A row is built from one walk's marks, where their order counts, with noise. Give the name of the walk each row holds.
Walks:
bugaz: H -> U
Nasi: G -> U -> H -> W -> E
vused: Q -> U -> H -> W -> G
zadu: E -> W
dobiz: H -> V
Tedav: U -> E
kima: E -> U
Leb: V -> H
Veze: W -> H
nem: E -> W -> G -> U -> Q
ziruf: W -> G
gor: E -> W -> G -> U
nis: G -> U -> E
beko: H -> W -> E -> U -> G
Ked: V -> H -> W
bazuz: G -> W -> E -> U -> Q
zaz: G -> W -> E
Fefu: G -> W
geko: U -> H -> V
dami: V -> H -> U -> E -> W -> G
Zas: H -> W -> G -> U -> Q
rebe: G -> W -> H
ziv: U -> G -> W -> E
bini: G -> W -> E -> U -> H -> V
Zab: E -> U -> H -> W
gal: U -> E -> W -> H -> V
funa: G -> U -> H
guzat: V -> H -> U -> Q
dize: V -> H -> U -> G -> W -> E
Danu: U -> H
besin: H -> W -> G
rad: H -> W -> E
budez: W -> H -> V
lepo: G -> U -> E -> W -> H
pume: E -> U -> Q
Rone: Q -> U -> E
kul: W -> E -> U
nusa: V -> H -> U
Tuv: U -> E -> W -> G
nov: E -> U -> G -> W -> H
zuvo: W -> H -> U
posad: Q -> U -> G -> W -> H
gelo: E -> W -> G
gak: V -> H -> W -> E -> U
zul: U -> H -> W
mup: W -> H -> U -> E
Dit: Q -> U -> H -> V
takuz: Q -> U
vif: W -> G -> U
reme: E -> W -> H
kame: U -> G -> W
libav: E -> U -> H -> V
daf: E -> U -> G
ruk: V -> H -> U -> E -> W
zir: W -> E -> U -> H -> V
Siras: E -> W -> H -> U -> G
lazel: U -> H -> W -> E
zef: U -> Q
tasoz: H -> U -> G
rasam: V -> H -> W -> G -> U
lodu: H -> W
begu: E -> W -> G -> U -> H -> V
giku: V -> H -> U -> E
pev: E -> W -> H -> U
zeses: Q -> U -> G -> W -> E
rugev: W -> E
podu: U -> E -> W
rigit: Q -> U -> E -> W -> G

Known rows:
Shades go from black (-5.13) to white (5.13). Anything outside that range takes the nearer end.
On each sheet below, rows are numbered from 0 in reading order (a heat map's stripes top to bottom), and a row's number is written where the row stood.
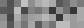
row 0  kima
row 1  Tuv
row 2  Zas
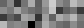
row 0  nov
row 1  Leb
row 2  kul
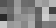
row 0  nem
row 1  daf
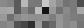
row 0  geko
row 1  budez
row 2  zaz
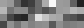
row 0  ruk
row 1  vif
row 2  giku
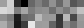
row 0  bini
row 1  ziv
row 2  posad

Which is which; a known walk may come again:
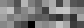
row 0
geko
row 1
Ked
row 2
begu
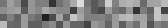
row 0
Siras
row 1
gak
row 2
dobiz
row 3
Fefu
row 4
Tuv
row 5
daf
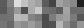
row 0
gelo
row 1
gal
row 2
mup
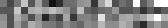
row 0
kima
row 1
dize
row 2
rasam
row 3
zef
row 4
kame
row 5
ziruf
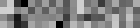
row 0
bini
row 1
rad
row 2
Leb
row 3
nov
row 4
Tedav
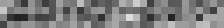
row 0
ruk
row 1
Zab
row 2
podu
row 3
pev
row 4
tasoz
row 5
reme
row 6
nem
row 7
Zas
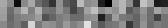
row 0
funa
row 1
lazel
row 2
zul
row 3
Nasi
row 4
zir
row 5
lepo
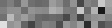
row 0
ziv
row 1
nusa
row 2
guzat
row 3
budez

